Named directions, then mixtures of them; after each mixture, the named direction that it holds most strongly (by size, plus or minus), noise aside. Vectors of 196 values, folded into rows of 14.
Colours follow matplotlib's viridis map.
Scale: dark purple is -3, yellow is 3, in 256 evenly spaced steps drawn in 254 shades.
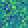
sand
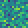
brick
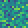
brick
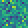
sand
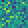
sand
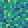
brick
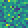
brick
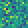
sand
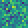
sand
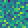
brick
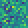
sand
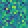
sand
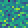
brick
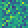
sand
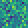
sand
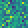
sand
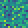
brick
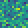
brick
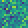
sand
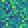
sand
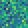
sand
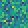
sand
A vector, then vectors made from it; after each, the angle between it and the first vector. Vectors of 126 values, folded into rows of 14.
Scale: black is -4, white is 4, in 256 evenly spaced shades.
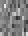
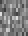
partly opposed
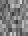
partly opposed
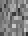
nearly opposite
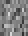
partly opposed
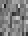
nearly opposite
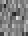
nearly opposite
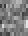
partly opposed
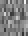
partly opposed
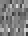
partly opposed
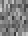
partly aligned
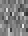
orthogonal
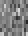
nearly parallel
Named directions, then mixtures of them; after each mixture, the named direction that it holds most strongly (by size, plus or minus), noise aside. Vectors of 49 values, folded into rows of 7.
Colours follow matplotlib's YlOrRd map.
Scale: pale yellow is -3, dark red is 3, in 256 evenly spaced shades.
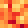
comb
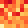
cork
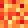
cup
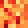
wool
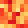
comb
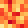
comb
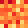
cork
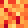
wool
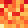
cork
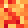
wool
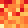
cork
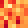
wool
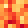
comb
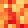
comb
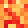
wool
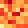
cork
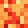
wool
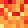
cork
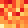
cork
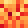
cork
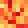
comb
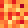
cup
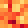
comb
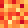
cup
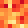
comb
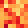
wool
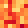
comb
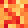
wool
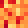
wool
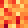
wool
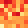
cork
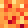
cup
